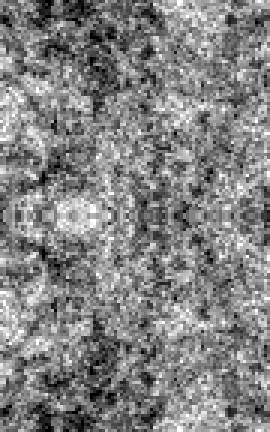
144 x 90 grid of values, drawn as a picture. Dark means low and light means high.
The texture is blotchy. Overall the values sit about 50% of the way up the scale. No overall slope runs across the table. The histogram is bell-shaped. No single row or column stands out from its neighbours. No regular stripes run through it. It is mirror symmetric from top to bottom.
